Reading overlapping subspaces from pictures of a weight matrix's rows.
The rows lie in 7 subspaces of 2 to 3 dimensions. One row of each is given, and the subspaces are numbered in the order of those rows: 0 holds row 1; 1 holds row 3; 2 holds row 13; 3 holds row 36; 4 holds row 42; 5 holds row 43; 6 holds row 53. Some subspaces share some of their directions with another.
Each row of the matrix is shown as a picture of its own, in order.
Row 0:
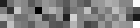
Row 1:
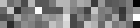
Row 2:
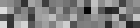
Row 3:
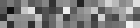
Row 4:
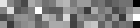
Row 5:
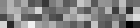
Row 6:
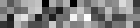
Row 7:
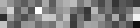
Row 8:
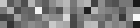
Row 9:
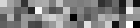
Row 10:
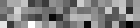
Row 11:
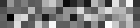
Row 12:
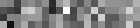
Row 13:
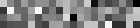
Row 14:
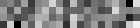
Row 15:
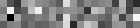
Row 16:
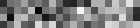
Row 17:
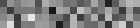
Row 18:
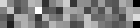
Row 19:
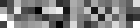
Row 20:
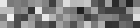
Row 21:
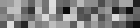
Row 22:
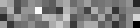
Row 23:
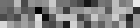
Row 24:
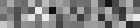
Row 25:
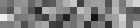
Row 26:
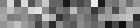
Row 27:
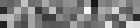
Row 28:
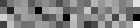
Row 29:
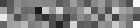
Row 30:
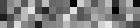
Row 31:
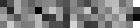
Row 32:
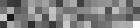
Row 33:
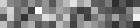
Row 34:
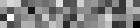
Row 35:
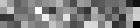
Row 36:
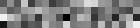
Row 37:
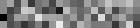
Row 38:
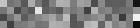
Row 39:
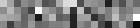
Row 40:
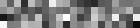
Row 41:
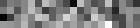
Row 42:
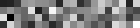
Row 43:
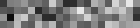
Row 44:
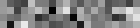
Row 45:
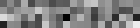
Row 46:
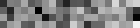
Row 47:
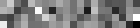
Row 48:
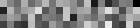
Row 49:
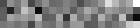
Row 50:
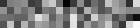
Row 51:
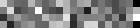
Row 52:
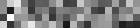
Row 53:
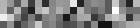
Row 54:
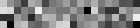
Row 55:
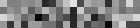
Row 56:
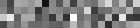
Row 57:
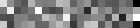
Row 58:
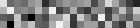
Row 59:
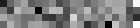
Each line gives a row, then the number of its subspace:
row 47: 2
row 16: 5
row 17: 2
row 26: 0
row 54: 2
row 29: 1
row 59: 4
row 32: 4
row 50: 6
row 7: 5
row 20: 5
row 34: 4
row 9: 4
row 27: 2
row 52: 4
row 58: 2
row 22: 1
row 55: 6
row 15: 4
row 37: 1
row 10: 4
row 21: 1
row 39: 6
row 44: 1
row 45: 3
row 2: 2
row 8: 0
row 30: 6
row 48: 2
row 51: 0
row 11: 5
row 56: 5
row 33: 5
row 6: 5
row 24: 2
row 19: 1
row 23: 3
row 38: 0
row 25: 6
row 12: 1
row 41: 6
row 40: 3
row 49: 1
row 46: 5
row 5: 4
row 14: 6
